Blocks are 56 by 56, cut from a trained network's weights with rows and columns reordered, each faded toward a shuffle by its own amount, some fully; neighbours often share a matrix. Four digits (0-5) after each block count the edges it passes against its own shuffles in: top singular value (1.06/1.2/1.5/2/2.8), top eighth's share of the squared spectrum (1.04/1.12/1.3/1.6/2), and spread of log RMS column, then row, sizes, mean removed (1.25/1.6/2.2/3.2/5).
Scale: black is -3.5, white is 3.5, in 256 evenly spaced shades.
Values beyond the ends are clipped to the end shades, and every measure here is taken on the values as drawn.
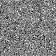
1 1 0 0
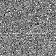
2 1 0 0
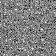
1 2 1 0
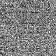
2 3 1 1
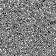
0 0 0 0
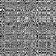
4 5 3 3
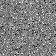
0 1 0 0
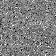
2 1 0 0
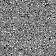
1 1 0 1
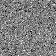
1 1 0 0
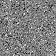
0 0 0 0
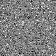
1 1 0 0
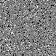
0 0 0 0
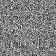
3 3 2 0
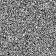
0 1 0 0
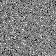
0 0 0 0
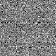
3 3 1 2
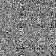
3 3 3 1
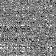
3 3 2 1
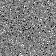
0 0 0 0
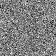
1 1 0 0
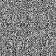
3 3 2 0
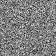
1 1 0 0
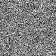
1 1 0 0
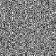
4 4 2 1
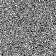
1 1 0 0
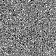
0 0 0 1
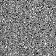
1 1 0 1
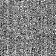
2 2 0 2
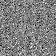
0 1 0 0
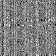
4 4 2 3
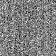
2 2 0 1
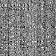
3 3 1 2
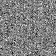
2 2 0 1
